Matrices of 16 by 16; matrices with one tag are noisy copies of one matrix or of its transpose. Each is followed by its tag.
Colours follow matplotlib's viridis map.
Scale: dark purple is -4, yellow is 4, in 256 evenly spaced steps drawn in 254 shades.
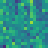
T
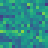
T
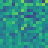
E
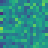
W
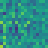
E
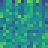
W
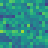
T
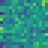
W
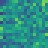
W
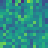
W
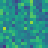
T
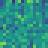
W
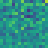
E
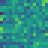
W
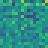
E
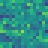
T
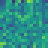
W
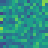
W
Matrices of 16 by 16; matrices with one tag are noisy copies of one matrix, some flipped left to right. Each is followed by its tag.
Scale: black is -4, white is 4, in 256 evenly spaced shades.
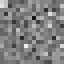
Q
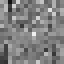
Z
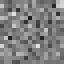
Q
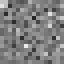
Q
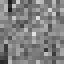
Z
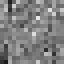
Z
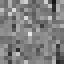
Z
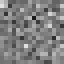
Q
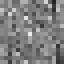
Z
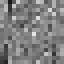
Z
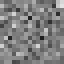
Q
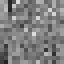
Z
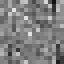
Z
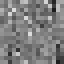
Z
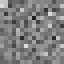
Q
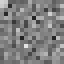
Q
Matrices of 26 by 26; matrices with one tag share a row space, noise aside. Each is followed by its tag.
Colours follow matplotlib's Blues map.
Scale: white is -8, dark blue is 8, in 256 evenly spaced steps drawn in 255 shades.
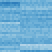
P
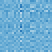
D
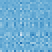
D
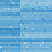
P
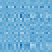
D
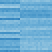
P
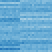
P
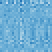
D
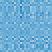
D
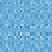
D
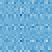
D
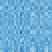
D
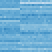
P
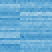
P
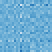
D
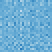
D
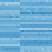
P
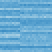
P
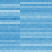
P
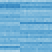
P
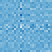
D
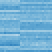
P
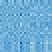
D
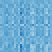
D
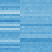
P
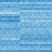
P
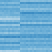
P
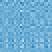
D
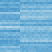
P
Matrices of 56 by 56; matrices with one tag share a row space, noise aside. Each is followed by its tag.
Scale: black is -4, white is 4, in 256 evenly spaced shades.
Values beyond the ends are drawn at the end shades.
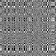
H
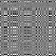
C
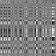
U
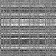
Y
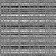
Y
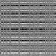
Y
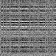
Y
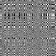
H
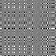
H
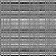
Y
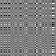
U
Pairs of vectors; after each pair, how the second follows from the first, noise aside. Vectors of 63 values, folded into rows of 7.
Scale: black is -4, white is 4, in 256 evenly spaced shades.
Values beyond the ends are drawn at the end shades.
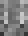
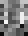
scaled up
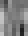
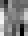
scaled up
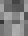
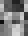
scaled up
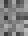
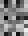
scaled up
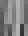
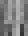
copied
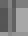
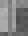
negated
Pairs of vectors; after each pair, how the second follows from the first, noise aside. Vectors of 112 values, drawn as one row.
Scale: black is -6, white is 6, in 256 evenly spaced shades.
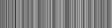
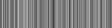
shuffled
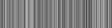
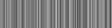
shuffled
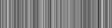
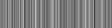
shuffled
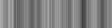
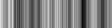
scaled up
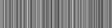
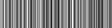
scaled up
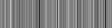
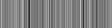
shuffled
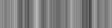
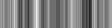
scaled up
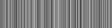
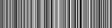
scaled up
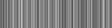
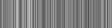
shuffled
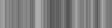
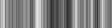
scaled up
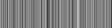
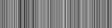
shuffled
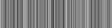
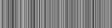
shuffled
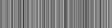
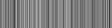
shuffled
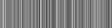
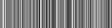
scaled up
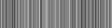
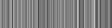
shuffled
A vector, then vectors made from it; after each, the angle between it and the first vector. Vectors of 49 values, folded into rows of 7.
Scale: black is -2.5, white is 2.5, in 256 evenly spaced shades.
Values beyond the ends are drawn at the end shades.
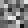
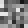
orthogonal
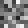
orthogonal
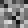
nearly opposite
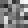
orthogonal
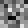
nearly opposite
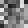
orthogonal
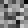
nearly opposite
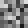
nearly parallel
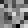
partly opposed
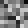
nearly opposite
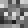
partly aligned
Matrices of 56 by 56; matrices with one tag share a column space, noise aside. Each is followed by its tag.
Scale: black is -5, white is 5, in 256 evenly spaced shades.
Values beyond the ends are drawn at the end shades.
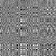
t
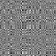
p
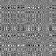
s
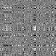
s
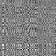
t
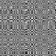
p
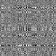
s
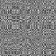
p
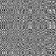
p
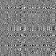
s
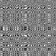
s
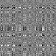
s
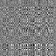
t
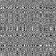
s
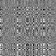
t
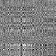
t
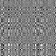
t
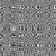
s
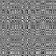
p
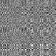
t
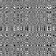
s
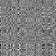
t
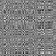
p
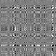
s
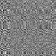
p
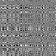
s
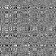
s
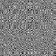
p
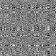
s
